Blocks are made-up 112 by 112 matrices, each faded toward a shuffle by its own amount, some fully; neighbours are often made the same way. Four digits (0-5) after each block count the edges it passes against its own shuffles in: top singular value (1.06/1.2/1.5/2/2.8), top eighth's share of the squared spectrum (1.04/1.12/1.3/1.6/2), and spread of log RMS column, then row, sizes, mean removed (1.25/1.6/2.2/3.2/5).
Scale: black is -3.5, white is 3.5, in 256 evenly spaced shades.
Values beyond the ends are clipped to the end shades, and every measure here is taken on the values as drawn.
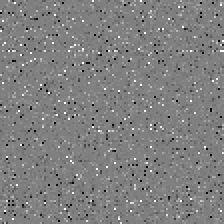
2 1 1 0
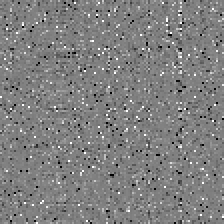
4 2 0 1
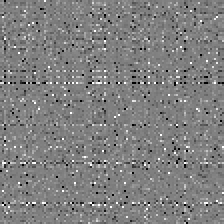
5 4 2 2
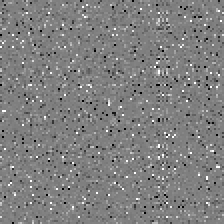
3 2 1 1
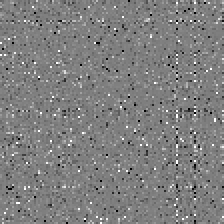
4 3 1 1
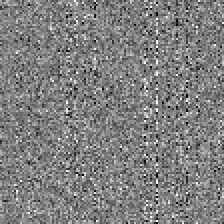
2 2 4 0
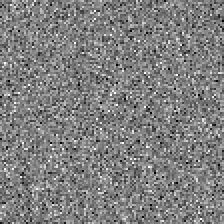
0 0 0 0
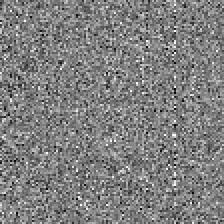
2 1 3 0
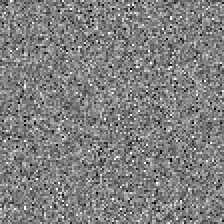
0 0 1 0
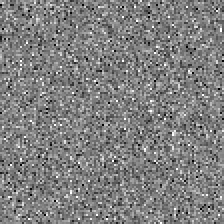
0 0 0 0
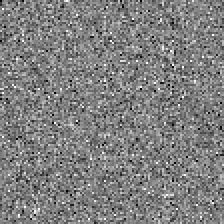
0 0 1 0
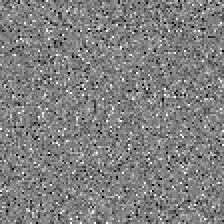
0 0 0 0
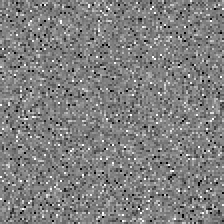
0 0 0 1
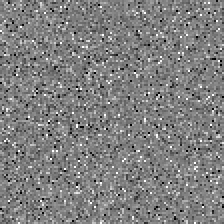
0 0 0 0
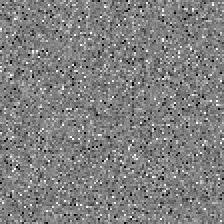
0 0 0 0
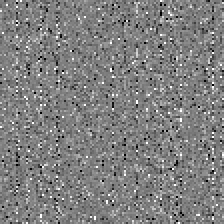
2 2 3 0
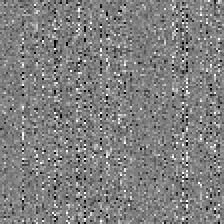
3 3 4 0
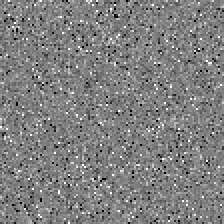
0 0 0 0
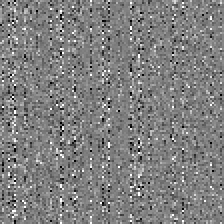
3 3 4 0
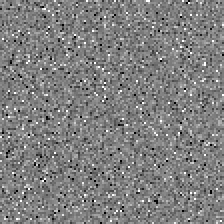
0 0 1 0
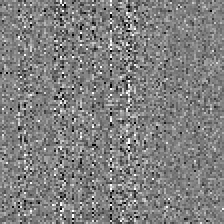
2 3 4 0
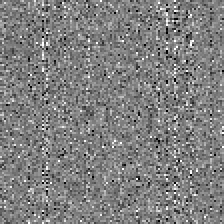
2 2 3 0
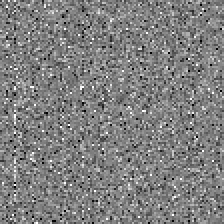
1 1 2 0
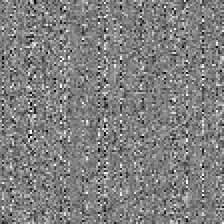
2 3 4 0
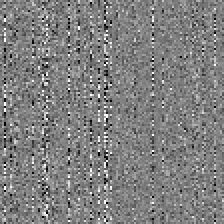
2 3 4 0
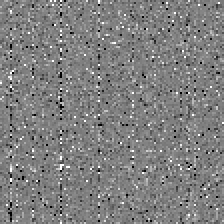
2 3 2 1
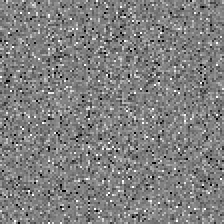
1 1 2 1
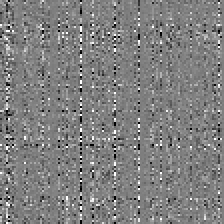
3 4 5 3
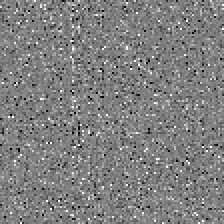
1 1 2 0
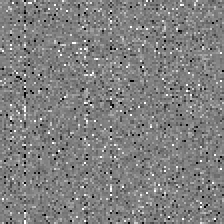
2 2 2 0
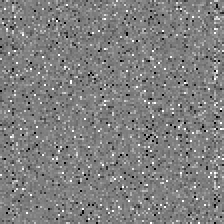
1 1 1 0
